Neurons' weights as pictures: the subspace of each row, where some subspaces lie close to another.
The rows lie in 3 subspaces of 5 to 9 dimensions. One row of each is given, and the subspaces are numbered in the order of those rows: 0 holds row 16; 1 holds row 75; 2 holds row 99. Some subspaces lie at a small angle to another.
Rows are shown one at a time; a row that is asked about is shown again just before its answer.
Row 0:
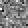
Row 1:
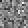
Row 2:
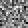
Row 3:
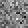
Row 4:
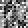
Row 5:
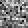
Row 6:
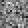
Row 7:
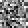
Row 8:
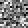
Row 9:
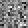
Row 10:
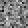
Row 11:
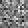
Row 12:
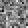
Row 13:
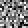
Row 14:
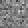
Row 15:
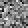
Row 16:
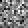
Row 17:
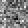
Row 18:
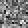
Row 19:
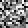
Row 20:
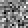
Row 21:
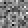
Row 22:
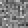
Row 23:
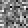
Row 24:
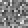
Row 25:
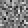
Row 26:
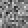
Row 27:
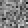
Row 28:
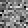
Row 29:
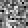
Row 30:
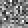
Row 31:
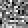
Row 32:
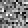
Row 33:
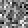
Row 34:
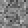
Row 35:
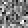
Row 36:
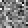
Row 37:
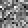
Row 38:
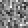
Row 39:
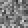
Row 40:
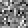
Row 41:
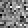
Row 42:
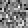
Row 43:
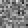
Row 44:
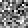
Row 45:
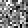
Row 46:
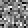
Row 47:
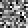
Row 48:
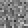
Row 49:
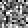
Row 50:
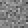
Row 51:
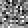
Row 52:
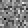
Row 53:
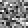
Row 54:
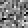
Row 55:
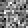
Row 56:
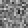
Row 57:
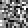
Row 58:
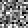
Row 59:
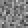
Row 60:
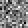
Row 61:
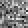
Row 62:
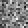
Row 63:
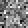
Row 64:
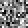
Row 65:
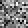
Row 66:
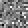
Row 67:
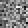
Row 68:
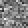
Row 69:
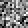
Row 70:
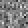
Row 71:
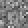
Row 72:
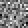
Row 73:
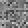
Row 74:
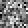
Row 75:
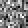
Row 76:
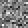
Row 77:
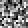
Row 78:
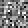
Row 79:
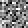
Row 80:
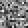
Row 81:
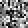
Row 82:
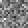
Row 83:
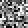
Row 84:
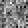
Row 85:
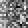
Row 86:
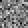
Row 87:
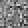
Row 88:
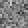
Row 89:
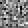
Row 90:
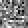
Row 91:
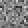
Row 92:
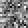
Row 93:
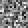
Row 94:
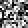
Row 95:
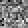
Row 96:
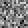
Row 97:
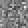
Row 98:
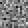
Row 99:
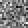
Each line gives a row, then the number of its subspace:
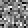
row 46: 0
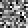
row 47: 2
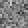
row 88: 2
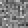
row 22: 2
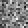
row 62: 1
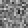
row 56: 2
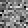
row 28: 1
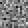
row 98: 2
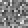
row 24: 0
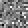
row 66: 2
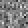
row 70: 1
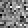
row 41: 2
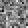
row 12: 2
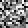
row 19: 0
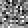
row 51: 0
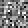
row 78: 1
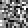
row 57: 2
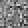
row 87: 1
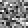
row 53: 0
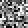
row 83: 0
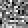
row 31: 0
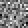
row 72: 1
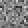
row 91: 2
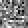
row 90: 0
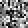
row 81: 1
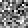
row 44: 0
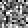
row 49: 2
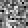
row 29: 0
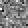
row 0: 2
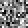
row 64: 1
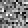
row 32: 1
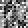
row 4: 1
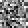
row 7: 0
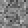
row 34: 1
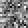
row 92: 1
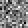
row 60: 1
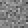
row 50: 1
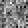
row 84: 1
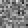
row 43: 2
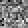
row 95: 1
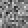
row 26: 0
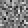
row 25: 0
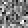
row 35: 2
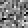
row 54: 2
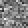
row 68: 0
